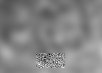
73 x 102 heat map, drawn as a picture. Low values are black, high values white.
No single row or column stands out from its neighbours. The ninth with the highest average is the bottom right. The ninth with the lowest average is the top left. The field climbs toward the bottom right. In the bottom middle lies a patch that is rougher than the rest. The halves do not mirror each other. Values change most from cell to cell in the bottom middle.
